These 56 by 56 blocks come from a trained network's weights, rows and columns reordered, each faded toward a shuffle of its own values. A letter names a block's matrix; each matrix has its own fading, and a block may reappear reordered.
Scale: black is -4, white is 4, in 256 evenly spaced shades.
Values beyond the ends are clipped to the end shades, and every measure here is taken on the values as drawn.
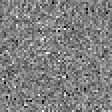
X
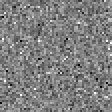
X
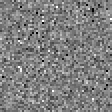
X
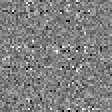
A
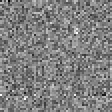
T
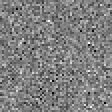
X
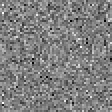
X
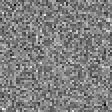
T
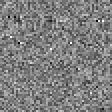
T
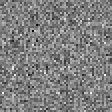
T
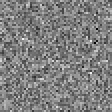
T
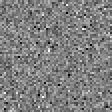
X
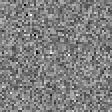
T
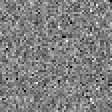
X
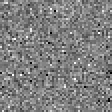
X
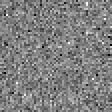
X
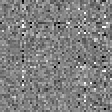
A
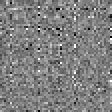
A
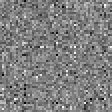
A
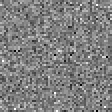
X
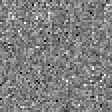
X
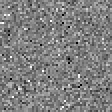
X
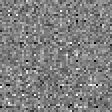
A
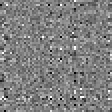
A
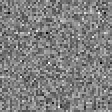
T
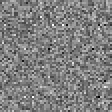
T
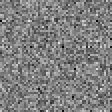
T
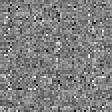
A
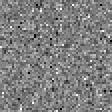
X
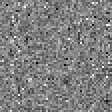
X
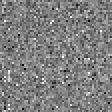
X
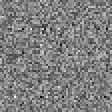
T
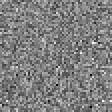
T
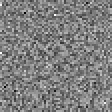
T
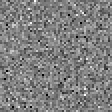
X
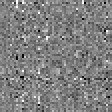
A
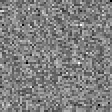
T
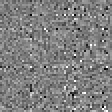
A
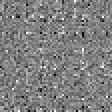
A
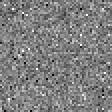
X
